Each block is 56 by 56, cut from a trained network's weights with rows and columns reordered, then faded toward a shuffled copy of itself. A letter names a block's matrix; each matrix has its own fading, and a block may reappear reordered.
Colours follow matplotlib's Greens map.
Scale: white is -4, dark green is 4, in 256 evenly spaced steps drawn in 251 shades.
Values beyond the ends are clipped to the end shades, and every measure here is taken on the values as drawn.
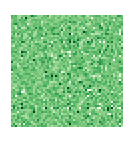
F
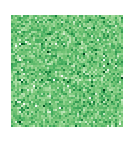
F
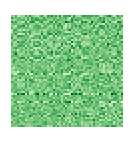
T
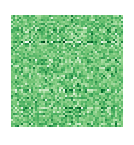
T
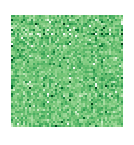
F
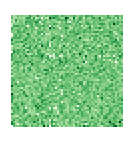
F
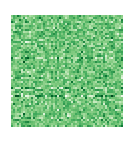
T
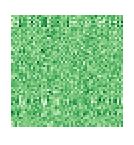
T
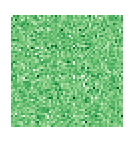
F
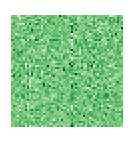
F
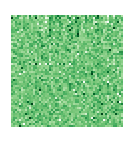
F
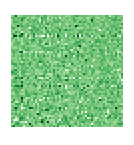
F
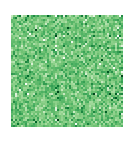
F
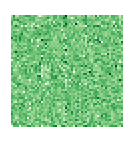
F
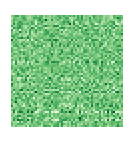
T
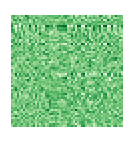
T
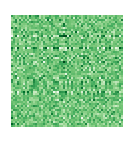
T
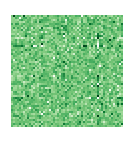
F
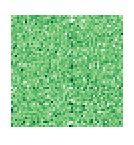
F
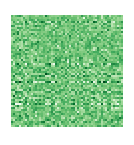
T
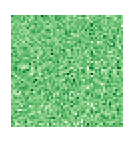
F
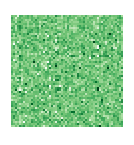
F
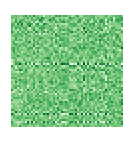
T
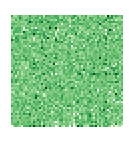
F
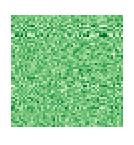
T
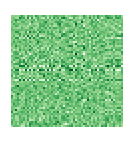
T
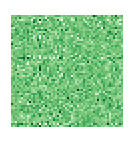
F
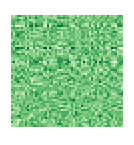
T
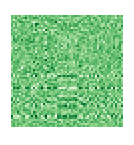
T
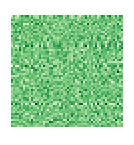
T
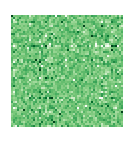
F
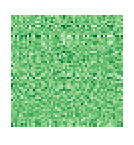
T
